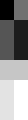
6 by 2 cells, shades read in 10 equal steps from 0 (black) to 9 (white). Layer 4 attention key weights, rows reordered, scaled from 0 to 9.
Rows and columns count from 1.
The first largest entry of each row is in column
2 1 1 1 2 2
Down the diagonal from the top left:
0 1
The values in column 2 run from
1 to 9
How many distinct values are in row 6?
2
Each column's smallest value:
0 1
